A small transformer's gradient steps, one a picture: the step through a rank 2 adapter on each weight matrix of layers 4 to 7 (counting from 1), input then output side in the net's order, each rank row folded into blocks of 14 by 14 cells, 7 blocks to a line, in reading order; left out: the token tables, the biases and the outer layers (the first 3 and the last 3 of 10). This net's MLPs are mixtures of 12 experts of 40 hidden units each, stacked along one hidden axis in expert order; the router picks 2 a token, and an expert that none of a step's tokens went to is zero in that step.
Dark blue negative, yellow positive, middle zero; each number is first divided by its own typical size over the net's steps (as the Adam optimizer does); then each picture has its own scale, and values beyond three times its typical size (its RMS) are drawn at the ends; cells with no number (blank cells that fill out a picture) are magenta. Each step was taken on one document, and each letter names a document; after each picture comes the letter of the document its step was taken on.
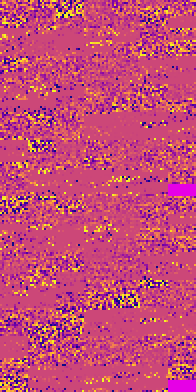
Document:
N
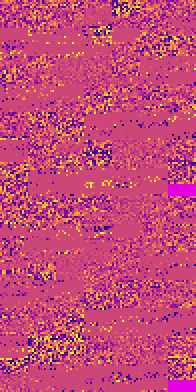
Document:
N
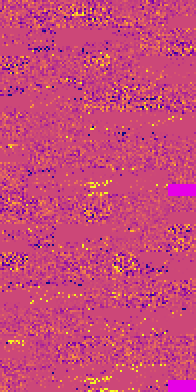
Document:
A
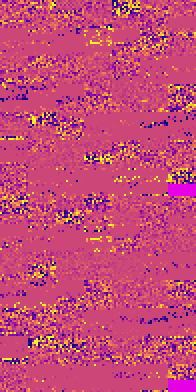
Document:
N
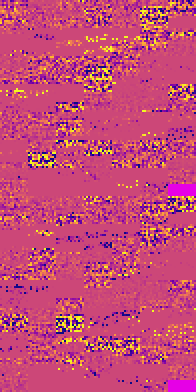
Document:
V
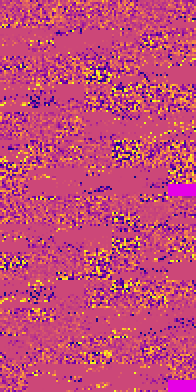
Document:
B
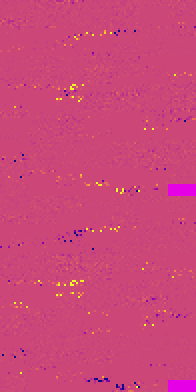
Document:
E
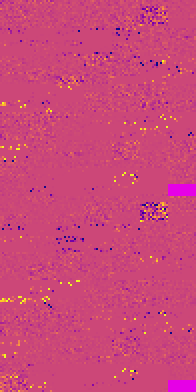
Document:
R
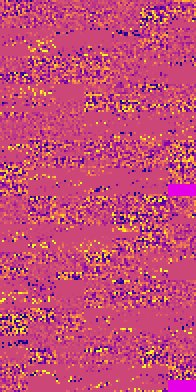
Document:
B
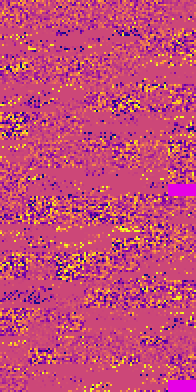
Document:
B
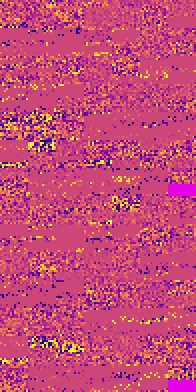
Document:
N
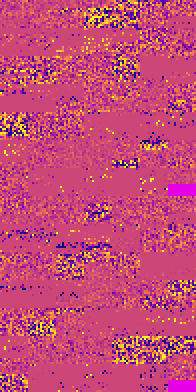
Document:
A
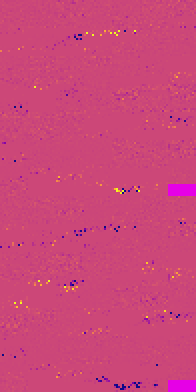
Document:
E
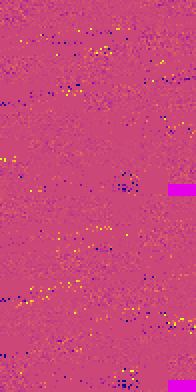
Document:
R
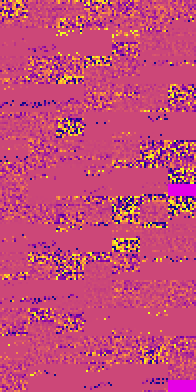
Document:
B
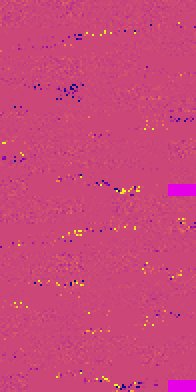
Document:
E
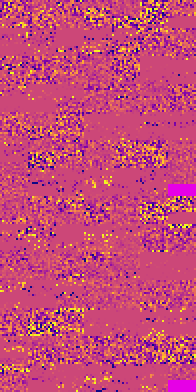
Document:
A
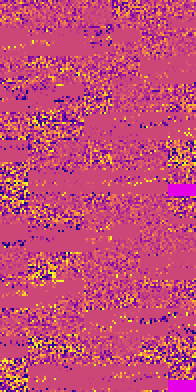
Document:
N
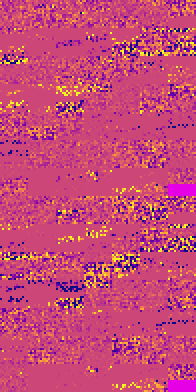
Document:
V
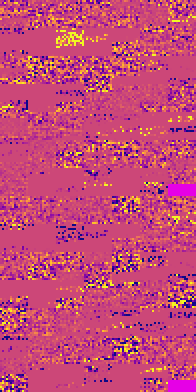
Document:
V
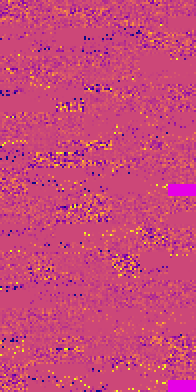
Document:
A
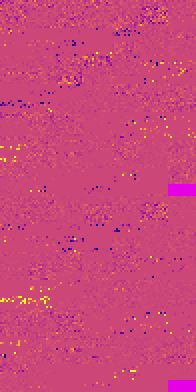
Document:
R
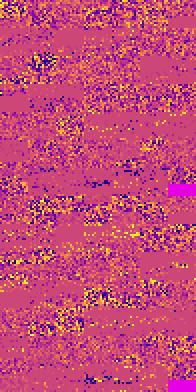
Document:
A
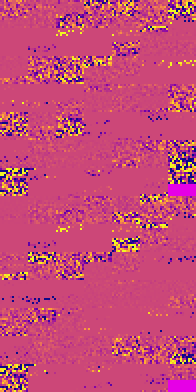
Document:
B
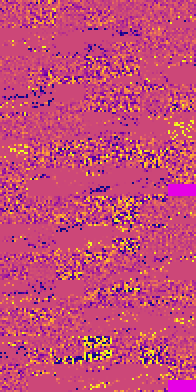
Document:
B
